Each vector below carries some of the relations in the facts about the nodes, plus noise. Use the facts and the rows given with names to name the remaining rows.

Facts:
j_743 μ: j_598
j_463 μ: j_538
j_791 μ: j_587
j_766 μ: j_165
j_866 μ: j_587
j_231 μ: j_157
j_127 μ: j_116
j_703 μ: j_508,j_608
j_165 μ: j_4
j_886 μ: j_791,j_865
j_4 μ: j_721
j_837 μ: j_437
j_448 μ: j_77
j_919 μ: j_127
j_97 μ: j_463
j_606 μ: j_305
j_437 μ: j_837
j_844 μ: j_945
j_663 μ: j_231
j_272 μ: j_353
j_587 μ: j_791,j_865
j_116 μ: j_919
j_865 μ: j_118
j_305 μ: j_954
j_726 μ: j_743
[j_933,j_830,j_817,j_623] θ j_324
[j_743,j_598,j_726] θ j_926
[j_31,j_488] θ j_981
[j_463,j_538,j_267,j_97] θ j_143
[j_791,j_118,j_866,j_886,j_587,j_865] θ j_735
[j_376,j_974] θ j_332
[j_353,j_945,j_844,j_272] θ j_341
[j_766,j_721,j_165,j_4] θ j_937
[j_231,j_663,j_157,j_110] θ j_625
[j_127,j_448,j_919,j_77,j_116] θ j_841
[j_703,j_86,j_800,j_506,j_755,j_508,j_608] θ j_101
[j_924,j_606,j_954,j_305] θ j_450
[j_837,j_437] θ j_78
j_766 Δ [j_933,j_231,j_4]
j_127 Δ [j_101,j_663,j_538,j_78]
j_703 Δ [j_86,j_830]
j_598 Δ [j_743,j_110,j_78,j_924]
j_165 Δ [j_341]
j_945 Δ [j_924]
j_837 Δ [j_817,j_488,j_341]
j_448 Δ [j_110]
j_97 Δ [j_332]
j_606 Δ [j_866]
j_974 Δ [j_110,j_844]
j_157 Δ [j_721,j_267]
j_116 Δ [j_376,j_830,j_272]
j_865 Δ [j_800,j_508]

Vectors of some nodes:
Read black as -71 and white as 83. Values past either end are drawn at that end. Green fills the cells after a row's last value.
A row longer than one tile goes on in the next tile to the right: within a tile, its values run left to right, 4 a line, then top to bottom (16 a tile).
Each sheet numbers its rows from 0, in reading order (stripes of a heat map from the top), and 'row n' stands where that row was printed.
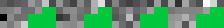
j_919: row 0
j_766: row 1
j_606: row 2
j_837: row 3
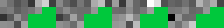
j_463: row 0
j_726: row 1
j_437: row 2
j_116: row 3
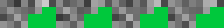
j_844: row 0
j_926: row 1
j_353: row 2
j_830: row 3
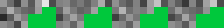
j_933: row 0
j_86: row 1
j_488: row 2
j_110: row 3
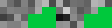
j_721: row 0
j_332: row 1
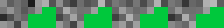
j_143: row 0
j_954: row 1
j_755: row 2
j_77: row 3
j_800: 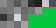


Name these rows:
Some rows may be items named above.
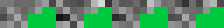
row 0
j_703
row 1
j_97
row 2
j_841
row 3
j_974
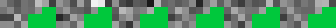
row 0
j_157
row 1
j_231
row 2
j_305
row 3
j_101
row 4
j_954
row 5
j_376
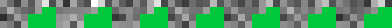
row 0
j_933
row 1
j_837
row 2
j_766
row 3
j_954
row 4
j_31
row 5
j_817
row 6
j_463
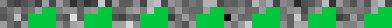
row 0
j_606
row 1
j_865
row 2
j_165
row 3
j_376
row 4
j_116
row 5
j_866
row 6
j_721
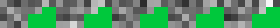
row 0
j_954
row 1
j_165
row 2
j_78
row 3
j_945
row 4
j_4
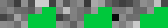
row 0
j_663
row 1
j_341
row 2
j_127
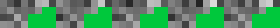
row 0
j_598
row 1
j_267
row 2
j_448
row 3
j_538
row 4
j_743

